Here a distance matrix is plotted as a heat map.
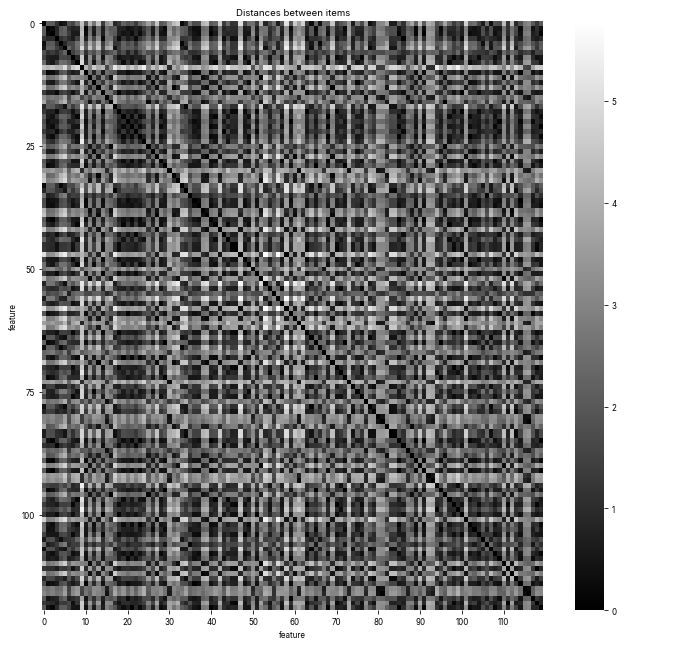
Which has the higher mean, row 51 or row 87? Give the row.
87
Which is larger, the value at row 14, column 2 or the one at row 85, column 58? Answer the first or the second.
the second
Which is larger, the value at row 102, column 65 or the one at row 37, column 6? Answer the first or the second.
the second
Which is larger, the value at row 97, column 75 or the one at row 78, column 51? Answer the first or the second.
the second
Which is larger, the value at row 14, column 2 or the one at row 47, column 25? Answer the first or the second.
the second
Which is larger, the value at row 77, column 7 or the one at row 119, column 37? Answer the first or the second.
the first
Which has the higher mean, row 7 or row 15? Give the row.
15
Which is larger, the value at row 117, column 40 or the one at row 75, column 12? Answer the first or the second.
the first
